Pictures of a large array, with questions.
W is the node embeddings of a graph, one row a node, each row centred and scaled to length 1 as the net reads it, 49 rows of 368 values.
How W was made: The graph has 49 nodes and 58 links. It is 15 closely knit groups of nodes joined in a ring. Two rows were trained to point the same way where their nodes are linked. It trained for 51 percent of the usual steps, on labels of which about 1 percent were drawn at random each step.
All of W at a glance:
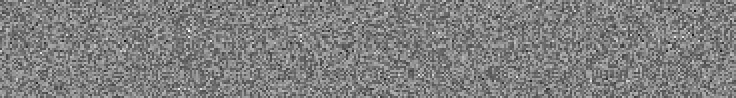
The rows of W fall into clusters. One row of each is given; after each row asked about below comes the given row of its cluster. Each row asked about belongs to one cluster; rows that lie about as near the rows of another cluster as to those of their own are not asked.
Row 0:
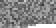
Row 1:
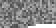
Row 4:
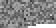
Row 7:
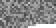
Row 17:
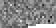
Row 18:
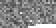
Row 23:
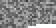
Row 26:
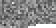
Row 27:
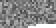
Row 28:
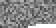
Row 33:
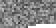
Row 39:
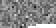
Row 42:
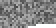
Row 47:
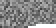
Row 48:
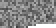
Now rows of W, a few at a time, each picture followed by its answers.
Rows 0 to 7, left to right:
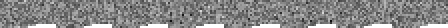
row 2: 27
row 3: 33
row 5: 33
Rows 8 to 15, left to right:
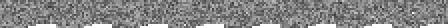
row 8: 18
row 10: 23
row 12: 47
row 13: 17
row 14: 26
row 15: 18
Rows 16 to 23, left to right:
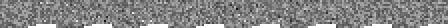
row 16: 23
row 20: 42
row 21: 1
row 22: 23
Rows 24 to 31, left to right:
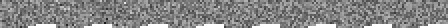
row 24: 39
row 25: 42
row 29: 7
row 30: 33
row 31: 4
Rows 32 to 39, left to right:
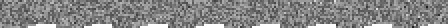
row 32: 0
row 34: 7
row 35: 28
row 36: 48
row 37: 28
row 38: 48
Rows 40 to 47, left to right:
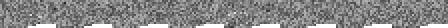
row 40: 27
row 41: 47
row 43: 0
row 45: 4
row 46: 28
